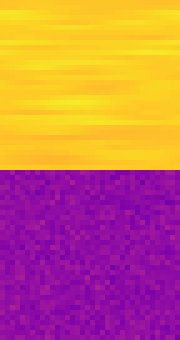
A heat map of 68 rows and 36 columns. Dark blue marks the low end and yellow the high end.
The table splits into 2 rows of 1 panel. Panel 1,1: very high, streaked across, faint in contrast. Panel 2,1: low, fine-grained, faint in contrast.
